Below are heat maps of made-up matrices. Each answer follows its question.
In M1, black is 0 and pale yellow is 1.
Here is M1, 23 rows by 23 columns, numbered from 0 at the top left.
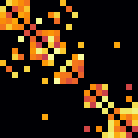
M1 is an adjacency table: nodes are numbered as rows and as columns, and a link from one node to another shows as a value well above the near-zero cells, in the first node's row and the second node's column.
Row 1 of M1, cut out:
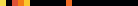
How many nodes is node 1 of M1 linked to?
5
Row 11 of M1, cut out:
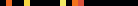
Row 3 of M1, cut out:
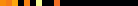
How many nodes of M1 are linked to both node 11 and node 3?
2
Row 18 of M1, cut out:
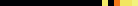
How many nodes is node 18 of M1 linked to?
5
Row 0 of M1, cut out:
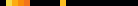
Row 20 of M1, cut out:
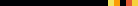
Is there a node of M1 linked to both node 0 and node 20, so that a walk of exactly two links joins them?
no
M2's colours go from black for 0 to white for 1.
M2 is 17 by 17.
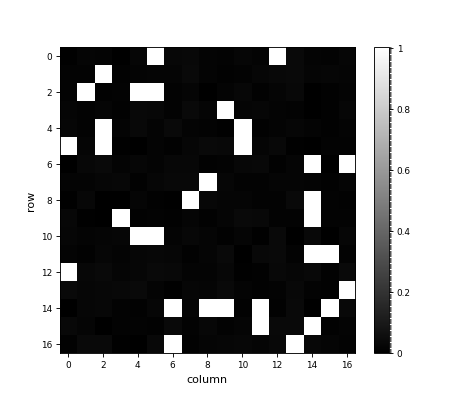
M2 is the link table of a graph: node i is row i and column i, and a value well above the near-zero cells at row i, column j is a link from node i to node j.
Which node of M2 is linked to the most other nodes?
node 14
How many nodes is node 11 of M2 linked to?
2
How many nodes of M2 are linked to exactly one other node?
5
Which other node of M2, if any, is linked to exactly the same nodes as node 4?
none
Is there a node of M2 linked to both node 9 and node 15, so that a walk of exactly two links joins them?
yes
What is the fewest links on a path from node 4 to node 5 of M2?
2
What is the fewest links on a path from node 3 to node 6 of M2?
3
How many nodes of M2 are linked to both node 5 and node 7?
0
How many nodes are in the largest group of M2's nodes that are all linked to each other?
3
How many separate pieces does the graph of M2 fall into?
2
